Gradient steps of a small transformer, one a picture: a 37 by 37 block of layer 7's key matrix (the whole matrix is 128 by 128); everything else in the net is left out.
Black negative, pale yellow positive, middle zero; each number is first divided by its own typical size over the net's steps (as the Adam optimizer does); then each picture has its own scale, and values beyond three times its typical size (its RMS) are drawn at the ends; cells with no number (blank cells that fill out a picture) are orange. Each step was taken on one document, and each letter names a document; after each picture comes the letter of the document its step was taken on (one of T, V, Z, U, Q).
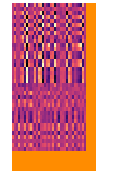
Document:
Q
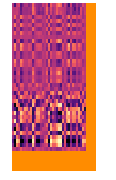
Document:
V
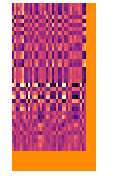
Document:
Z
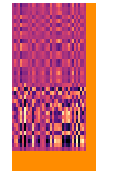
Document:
V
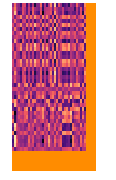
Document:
V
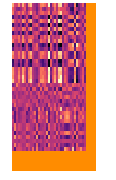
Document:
Q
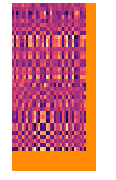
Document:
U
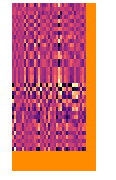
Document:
Q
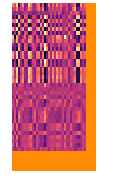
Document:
U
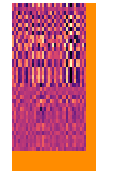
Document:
U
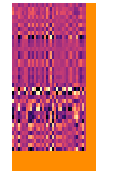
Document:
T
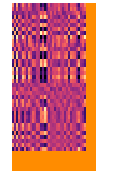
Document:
U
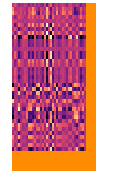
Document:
T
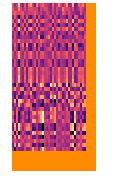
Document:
U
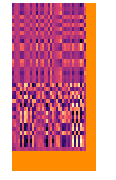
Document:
V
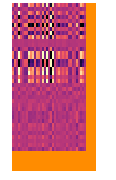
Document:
T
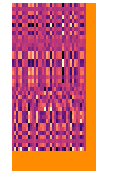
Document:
T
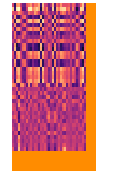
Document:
Z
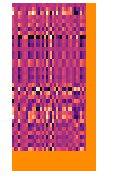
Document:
T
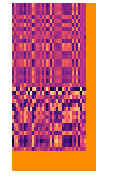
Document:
V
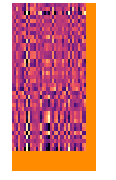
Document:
Z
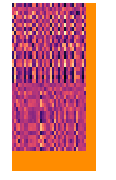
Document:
U
